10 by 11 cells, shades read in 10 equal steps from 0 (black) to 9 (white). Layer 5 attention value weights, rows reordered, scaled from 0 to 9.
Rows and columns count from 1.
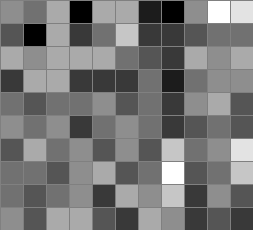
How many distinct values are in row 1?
7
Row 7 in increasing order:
3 3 3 4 4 5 5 5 6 7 8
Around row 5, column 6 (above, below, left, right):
2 5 5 4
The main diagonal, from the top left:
5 0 6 2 5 5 3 9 2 3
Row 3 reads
6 5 6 6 6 4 3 2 6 5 6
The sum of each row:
50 37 55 39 43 41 53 52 46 43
